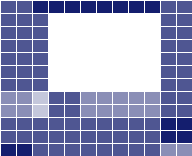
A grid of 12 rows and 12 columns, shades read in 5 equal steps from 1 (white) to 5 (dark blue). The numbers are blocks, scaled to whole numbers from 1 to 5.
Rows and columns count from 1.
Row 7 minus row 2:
0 0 0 0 0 0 0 0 0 0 0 0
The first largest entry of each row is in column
3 1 1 1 1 1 1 4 4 11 11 1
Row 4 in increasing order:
1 1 1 1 1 1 1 4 4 4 4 4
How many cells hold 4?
70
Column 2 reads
4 4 4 4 4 4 4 3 3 4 4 5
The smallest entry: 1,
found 42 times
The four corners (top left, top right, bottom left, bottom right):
4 4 5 3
